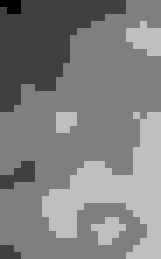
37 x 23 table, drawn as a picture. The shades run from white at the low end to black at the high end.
The top left is the calmest part. The ninth with the highest average is the top left. Values rise toward the top left. The halves do not mirror each other.
